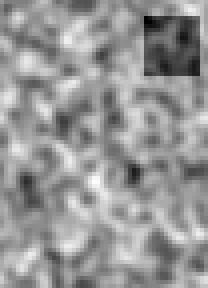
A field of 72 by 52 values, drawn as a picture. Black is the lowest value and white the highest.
Odd patch: lower, in the top right. Grain: blotchy. Ninth with the lowest average: top right. Stripes: none. Mirror symmetry: none.
